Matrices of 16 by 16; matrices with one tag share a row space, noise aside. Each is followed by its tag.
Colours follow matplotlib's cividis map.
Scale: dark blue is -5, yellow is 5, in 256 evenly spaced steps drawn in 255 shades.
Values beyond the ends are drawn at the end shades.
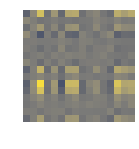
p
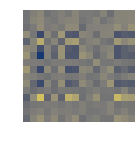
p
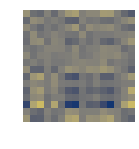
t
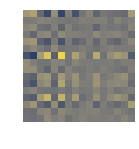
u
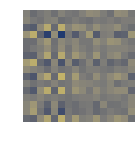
u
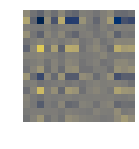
p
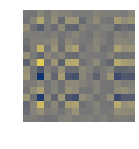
p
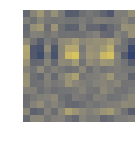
t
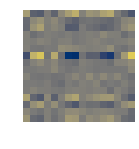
t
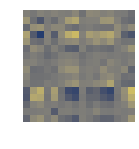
t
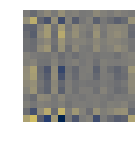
u
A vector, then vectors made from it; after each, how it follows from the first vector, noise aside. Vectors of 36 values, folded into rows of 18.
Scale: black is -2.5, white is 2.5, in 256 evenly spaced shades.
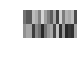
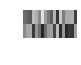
copied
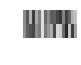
sign-scrambled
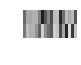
sign-scrambled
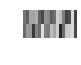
sign-scrambled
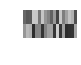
copied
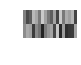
copied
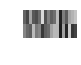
sign-scrambled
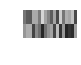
copied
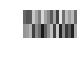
copied
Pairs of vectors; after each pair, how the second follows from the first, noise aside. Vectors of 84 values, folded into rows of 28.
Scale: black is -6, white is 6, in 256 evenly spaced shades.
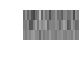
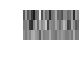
scaled up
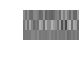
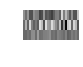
scaled up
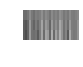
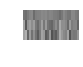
sign-scrambled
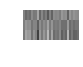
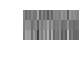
copied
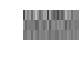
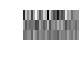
scaled up
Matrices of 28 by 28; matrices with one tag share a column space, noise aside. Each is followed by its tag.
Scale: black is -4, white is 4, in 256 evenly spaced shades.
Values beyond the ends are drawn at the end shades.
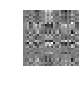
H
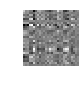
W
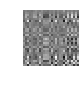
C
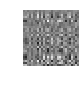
C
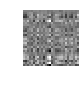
C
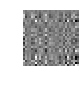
C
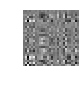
C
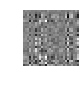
C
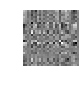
H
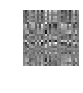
H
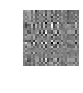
H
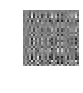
C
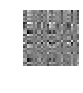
H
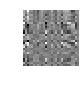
H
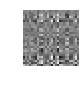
C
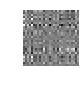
W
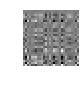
C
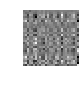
C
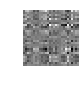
W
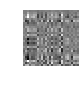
C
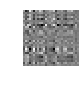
W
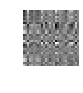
H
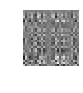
C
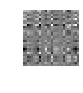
W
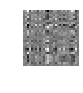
W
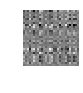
W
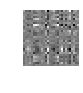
W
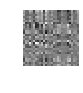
H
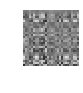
C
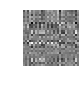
H
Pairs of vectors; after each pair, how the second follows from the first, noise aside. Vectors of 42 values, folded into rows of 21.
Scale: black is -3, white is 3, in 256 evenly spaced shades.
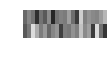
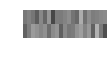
shrunk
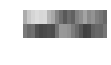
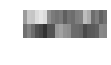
copied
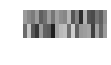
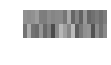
shrunk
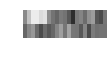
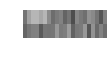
shrunk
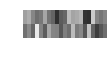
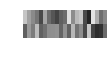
copied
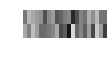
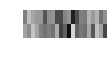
copied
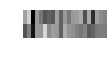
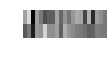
copied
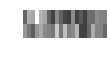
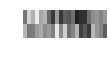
copied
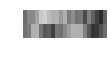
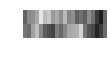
copied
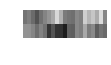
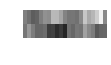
copied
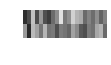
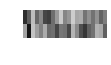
copied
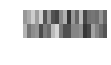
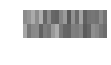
shrunk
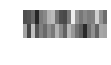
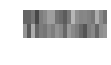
shrunk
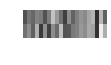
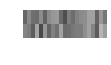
shrunk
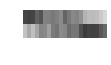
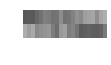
shrunk
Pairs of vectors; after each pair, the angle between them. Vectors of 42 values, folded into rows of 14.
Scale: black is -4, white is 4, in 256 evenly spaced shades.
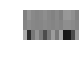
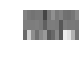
nearly opposite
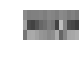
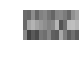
nearly opposite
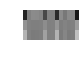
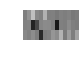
orthogonal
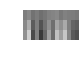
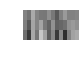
nearly opposite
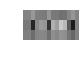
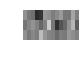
partly opposed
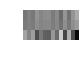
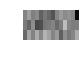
partly opposed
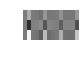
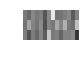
partly opposed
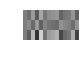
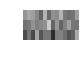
partly opposed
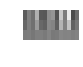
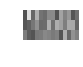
partly aligned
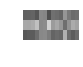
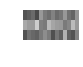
nearly parallel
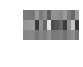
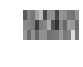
partly aligned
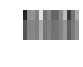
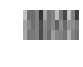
nearly opposite
